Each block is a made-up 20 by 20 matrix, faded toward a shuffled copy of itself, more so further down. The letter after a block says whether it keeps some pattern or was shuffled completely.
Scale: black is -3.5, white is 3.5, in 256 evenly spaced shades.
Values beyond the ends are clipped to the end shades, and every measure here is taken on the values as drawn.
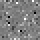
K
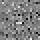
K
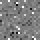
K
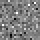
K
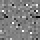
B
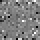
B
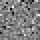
K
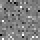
K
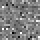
K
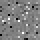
K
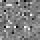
B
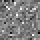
K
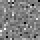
K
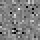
B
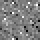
K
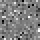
K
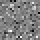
K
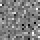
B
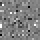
B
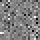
B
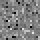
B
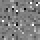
B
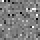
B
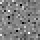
K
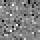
K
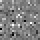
B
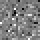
B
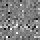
B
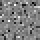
K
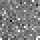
K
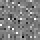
B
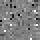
B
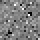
K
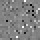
K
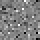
K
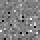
K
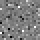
K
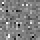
B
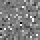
K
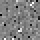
K
